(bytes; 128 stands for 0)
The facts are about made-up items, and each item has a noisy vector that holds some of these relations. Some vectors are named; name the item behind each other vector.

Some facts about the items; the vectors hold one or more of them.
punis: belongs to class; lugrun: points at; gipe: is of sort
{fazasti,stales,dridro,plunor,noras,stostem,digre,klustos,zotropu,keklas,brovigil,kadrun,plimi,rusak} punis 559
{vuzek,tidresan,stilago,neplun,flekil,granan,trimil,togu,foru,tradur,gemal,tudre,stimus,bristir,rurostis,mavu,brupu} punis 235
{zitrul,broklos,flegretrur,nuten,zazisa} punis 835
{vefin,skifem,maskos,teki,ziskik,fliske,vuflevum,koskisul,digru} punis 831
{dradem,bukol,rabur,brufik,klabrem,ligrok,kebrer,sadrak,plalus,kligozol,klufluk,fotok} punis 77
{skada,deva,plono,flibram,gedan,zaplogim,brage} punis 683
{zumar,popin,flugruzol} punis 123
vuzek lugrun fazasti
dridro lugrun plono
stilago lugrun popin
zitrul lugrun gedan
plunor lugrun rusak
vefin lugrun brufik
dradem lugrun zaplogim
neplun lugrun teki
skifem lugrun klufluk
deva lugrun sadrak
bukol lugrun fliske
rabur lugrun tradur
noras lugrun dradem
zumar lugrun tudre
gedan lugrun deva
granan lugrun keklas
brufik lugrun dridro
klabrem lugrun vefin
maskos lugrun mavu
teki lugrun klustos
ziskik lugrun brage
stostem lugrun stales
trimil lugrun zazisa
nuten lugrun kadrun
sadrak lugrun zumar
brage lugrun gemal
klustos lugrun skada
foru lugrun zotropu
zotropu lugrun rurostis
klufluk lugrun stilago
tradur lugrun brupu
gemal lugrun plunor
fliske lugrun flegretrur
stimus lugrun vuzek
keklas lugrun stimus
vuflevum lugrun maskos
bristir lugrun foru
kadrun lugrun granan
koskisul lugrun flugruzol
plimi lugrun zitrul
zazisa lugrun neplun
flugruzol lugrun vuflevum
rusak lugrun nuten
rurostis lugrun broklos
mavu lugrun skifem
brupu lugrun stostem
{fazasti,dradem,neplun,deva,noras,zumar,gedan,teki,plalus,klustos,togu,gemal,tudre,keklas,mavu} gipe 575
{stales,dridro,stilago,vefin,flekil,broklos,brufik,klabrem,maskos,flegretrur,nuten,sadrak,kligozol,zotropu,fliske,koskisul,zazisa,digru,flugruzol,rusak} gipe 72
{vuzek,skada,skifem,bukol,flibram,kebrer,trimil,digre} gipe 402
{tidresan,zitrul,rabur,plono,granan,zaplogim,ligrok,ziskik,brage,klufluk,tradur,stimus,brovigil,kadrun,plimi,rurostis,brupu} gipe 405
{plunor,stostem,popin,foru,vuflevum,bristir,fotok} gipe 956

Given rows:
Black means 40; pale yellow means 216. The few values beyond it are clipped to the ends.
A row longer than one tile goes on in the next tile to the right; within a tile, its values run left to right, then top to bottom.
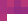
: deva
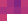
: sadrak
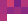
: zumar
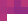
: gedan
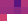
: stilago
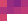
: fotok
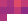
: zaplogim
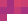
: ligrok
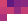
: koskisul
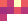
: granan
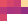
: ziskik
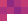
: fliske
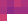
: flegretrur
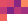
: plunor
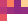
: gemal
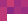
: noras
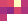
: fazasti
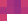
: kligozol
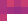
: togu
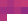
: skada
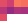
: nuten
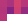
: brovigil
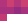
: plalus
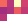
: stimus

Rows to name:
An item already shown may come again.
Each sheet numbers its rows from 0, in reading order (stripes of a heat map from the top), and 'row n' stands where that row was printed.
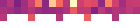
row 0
mavu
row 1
gemal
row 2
stimus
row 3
plunor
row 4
rabur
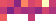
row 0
plunor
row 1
keklas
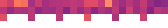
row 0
nuten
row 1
noras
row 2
digre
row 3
rusak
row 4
plimi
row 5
stostem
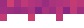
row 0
tudre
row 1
stales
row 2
digre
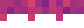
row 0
stales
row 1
klabrem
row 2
klustos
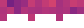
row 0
maskos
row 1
kebrer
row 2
teki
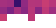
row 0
popin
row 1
digre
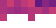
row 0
neplun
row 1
vuflevum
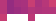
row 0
zazisa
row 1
bukol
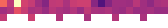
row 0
vuzek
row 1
sadrak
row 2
flibram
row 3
flugruzol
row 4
klufluk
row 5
skifem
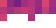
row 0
bristir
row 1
zitrul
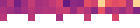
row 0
mavu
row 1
trimil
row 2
koskisul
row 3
kadrun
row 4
brage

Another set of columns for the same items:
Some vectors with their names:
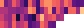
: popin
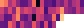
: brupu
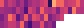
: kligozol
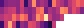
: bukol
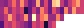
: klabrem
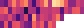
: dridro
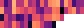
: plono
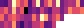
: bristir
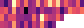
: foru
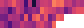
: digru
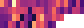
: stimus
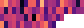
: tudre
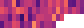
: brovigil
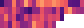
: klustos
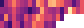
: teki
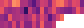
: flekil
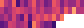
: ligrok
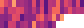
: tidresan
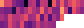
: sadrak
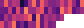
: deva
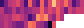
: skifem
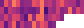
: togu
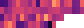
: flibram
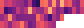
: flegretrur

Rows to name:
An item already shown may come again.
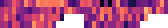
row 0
klustos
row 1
rabur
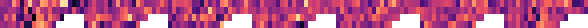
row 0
fazasti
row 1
bukol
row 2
koskisul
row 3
kebrer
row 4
flugruzol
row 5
digre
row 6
keklas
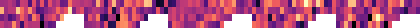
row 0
brage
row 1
fazasti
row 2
digre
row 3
skada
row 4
vuzek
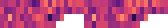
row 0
nuten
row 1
nuten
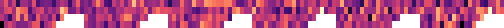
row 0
plimi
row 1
vuflevum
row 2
klustos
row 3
gemal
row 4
zumar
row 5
ziskik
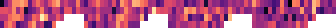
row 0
trimil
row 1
teki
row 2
zitrul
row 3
stales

